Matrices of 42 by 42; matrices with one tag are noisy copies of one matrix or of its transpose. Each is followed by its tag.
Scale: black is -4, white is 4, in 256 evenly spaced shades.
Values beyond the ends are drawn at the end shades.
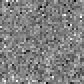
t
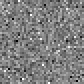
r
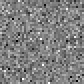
r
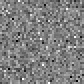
r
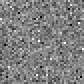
r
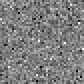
r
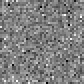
t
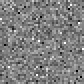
r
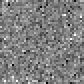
t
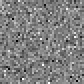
r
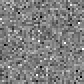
r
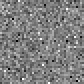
r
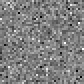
r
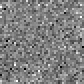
t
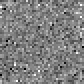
t
